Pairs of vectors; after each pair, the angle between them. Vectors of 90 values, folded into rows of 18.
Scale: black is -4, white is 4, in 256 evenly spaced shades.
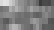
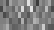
orthogonal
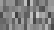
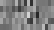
partly opposed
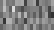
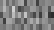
nearly parallel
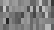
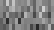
partly aligned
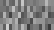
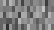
nearly opposite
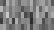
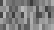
partly opposed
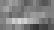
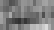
nearly opposite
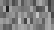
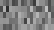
nearly parallel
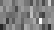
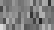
nearly opposite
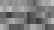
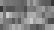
nearly opposite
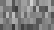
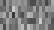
partly opposed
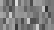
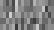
nearly parallel
